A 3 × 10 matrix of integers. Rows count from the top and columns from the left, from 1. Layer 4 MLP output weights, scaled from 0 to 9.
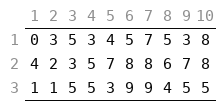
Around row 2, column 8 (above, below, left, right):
5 4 8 7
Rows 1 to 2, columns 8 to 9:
5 3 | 6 7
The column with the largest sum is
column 7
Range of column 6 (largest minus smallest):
4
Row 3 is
1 1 5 5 3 9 9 4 5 5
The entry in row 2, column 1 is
4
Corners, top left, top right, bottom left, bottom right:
0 8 1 5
